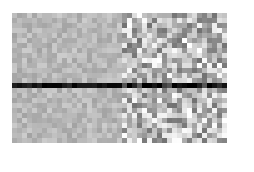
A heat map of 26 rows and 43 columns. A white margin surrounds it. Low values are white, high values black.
Seam: vertical, 50% of the way across, the left part calmer. Histogram: skewed, a long tail of high values. Odd lines: row 15. Average level on the scale: 30%.
